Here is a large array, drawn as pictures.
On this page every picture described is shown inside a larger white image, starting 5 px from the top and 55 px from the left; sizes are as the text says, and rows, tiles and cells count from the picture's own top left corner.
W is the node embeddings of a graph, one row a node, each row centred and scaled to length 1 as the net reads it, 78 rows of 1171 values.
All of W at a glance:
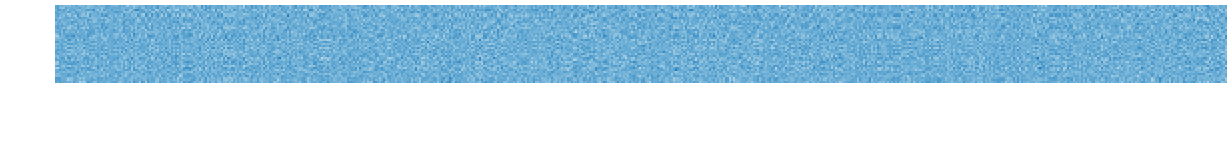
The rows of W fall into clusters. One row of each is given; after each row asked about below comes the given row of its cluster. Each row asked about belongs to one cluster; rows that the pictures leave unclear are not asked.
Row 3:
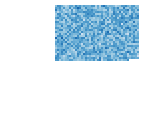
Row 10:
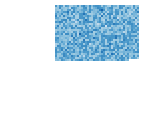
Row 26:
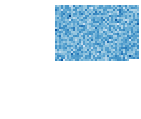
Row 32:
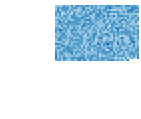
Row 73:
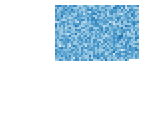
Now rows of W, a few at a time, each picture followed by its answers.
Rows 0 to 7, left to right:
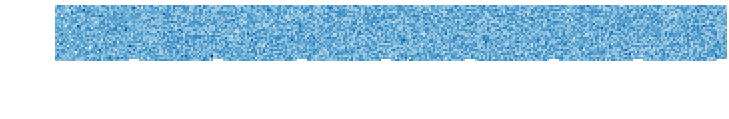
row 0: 3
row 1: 10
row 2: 10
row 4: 73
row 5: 73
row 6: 3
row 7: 26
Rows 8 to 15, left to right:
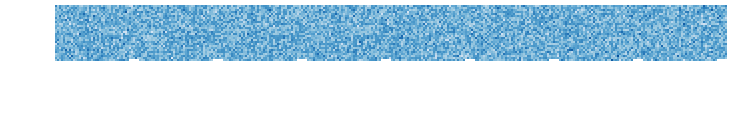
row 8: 10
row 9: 10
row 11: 10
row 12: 32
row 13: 3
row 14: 32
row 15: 73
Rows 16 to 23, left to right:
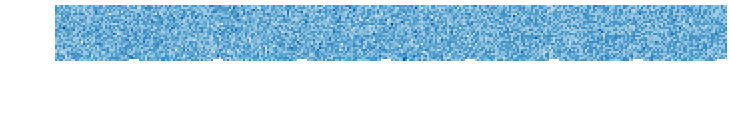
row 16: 26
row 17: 32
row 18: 26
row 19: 10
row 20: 73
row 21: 10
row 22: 10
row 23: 10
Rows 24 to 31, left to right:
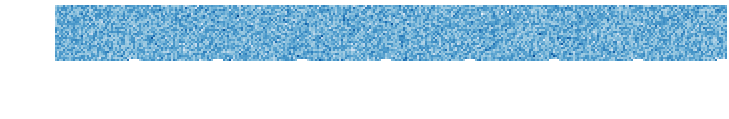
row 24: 32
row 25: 73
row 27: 73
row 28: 73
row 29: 32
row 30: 32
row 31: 32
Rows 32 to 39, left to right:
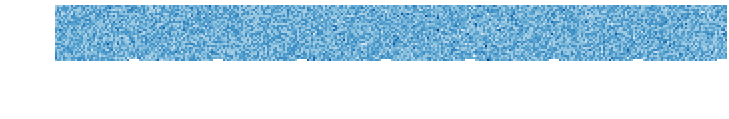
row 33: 3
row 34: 26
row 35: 26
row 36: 3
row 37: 73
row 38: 26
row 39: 32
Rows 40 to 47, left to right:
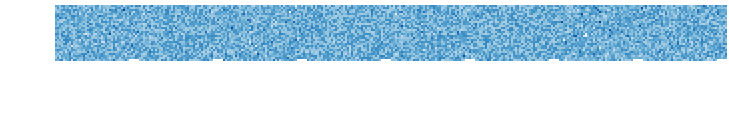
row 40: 73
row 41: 10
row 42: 26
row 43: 26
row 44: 10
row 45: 73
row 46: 3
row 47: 73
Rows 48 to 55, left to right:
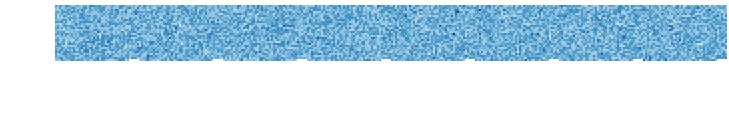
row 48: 10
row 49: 10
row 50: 3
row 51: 32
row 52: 26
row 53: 26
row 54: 73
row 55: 26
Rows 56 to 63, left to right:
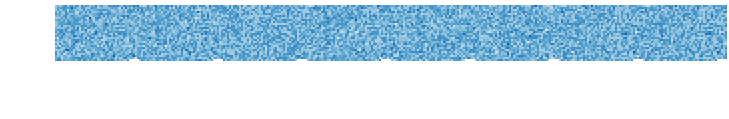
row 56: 32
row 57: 32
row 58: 26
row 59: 32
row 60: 10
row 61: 10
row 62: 32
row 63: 32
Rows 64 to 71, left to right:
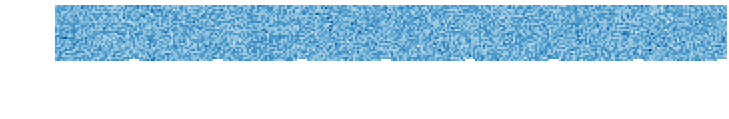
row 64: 32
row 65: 73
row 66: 10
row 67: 3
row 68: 32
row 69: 26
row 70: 32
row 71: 3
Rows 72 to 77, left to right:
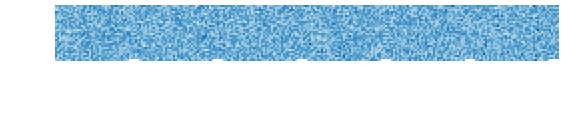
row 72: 10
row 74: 73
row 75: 10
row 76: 32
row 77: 73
